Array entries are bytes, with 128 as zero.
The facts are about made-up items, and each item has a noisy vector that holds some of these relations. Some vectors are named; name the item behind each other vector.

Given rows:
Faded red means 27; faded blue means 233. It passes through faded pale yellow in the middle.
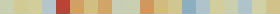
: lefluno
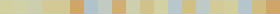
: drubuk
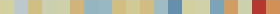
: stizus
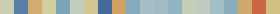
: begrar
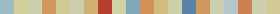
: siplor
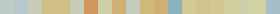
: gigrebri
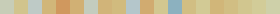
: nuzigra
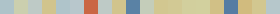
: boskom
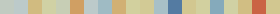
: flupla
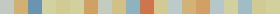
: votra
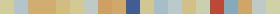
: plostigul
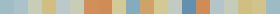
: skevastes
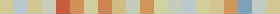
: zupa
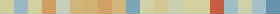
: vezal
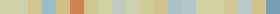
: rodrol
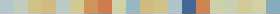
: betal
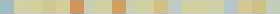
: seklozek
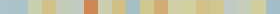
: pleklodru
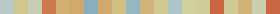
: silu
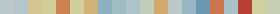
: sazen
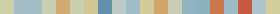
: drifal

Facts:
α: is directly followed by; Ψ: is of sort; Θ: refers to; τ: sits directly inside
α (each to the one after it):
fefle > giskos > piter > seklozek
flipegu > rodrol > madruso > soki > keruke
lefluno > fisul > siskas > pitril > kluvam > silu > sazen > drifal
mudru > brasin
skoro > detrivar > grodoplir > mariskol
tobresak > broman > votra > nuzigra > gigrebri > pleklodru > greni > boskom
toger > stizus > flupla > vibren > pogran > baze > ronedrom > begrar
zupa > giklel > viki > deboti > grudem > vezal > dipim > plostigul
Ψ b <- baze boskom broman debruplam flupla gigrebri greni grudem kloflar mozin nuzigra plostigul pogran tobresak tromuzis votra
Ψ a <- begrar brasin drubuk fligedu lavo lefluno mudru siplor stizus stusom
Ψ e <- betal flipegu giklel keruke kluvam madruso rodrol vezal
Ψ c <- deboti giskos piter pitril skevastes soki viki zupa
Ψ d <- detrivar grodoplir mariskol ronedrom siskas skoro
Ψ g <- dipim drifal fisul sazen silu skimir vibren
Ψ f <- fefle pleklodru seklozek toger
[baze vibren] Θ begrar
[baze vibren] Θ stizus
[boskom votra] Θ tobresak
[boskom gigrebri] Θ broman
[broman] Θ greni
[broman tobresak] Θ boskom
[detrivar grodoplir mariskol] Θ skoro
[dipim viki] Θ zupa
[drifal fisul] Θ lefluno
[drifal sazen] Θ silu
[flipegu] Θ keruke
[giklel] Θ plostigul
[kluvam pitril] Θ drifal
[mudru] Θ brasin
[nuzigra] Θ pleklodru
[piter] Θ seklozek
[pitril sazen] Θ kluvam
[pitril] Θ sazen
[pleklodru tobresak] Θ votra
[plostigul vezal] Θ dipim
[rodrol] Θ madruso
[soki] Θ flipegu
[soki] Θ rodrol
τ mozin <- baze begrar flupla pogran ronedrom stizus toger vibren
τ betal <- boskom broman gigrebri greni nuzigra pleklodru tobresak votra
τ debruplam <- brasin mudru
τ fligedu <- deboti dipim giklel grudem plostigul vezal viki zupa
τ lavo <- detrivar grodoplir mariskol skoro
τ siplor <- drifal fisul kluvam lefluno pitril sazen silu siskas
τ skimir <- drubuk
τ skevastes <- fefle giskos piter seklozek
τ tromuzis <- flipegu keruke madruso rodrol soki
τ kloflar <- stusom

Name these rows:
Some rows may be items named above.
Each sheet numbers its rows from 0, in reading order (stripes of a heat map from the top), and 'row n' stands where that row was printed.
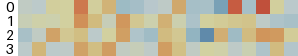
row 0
sazen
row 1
viki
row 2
lavo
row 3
broman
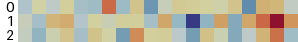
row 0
boskom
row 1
mozin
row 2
vibren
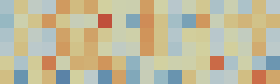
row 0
broman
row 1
fligedu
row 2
broman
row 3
broman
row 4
vezal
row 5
ronedrom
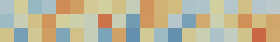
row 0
fisul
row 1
fligedu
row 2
ronedrom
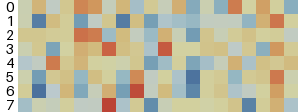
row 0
pitril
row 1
begrar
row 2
grodoplir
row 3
tobresak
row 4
greni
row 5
pogran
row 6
baze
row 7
boskom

